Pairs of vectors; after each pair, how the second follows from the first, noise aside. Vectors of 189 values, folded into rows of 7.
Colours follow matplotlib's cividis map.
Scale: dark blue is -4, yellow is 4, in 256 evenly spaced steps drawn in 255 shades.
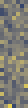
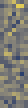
shuffled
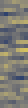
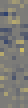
partly zeroed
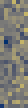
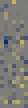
partly zeroed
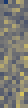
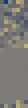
partly zeroed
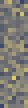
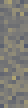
shrunk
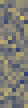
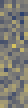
shuffled
